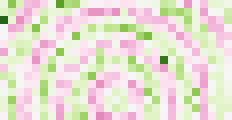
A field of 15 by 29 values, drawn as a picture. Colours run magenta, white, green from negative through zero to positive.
The values follow a bell shape. The ninth with the lowest average is the bottom middle. Rings spread out from the bottom middle. There is no overall slope.
